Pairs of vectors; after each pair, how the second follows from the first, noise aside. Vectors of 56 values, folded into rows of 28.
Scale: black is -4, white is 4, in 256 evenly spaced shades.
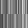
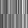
copied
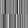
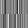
copied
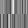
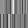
copied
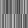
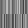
negated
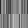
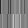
partly zeroed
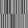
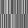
negated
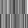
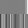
partly zeroed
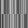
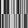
scaled up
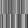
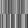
copied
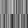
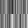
negated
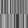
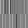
partly zeroed
